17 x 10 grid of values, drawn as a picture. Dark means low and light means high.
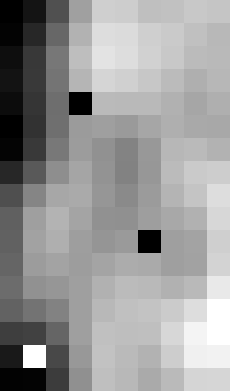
There is an overall slope up to the right. Three lone cells stand out: one far higher and two far lower than their neighbours. The ninth with the lowest average is the top left. Most values sit high, with a long tail of low ones. Values change most from cell to cell in the bottom left.
